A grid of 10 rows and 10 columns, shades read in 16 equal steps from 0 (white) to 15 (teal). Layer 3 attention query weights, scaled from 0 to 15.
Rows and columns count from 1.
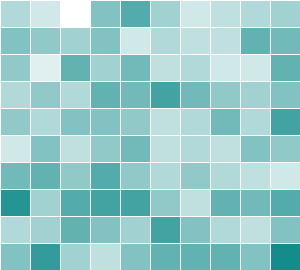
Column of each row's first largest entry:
5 9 3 6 10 5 4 1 6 10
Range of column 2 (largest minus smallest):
11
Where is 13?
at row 10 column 2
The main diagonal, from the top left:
5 7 10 10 7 4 7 10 4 15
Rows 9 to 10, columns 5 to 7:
6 12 8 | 8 10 10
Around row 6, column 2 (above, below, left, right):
5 10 3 4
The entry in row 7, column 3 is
7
